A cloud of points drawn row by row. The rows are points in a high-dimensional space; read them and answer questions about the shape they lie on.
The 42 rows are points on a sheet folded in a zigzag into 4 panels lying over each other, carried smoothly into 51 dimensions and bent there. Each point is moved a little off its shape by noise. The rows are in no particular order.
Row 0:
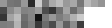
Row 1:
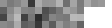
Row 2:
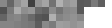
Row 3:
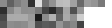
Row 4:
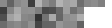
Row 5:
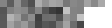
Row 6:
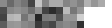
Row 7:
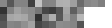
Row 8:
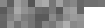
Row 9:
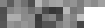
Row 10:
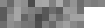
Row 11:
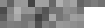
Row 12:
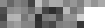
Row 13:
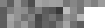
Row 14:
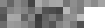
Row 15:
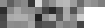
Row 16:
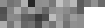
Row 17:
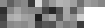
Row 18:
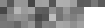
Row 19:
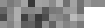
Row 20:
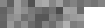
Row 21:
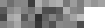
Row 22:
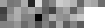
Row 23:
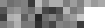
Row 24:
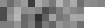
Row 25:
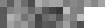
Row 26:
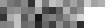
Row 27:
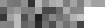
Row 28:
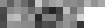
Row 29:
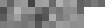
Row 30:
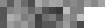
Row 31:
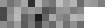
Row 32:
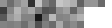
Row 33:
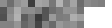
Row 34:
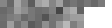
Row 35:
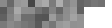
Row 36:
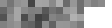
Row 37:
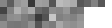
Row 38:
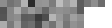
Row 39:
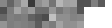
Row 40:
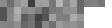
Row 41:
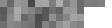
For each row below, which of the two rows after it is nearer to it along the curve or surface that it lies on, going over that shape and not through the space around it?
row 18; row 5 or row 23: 5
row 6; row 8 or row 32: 8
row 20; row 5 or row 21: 5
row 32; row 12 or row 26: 26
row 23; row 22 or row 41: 22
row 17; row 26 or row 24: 24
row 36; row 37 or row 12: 37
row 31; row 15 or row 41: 41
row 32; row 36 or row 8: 36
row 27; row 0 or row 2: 0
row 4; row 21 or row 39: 39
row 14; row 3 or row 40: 3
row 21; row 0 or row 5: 0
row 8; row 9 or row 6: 9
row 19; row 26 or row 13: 26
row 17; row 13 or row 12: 12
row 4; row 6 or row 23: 6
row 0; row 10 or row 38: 38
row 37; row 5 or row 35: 35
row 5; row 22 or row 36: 36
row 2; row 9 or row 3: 3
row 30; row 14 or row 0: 14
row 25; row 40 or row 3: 3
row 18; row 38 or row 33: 33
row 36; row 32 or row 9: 32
